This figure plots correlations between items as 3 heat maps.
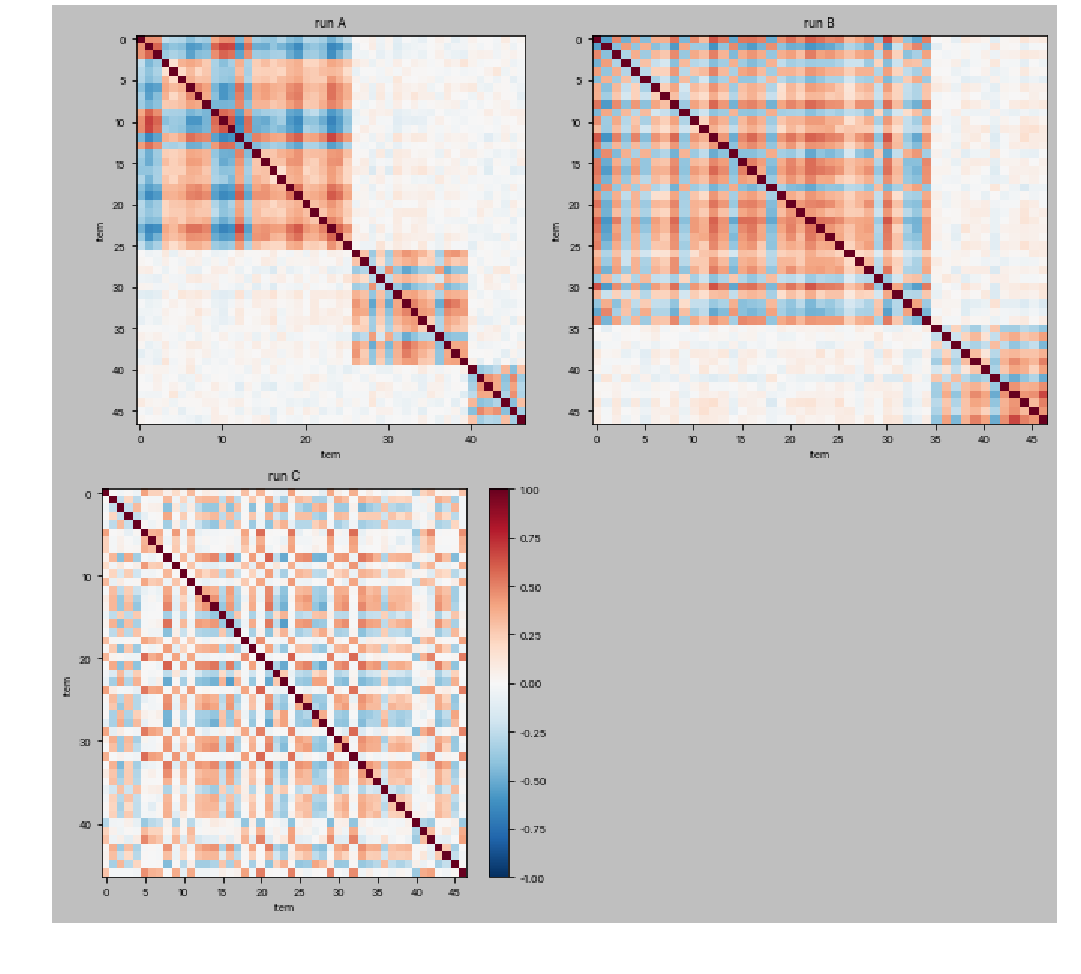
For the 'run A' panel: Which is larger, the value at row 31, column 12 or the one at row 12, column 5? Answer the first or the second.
the second
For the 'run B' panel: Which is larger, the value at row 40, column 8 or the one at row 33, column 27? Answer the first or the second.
the first
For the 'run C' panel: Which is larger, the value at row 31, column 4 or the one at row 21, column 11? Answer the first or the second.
the second
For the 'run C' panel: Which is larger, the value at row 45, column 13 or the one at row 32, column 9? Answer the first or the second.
the second
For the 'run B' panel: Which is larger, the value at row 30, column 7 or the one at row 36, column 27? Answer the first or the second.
the first
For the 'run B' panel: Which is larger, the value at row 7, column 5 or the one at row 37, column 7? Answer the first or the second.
the second
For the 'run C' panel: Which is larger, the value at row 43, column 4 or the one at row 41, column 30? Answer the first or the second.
the second
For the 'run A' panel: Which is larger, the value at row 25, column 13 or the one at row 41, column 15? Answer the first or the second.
the second
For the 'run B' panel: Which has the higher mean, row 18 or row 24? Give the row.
24
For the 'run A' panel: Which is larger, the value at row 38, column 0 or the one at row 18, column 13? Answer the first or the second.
the first
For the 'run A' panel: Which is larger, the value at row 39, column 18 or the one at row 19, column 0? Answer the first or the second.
the first
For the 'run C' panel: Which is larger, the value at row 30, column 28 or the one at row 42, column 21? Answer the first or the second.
the second
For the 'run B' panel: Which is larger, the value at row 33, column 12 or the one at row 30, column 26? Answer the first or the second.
the second
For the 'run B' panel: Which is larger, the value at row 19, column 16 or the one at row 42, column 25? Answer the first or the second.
the first
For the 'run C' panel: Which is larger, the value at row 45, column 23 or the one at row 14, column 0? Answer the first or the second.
the first
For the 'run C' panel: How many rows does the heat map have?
47
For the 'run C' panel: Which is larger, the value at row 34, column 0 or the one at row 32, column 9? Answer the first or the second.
the second
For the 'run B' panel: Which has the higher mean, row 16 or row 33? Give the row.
16
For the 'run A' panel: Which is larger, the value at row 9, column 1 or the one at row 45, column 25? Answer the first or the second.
the first
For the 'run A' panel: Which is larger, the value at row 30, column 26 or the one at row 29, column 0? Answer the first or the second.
the second
